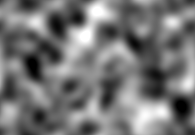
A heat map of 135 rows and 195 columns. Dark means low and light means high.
Odd rows or columns: none. Grain: smooth. Stripes: none. Mirror symmetry: none.
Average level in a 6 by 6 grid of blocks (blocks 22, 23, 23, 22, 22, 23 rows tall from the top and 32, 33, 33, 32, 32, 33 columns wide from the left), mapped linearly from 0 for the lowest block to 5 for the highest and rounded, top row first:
222312 / 114112 / 103302 / 122103 / 122230 / 202351
